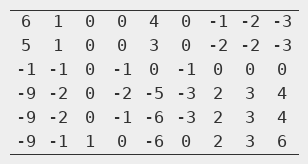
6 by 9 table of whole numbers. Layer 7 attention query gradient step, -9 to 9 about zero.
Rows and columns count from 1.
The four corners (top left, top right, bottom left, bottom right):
6 -3 -9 6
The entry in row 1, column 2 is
1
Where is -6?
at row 5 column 5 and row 6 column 5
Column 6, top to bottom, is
0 0 -1 -3 -3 0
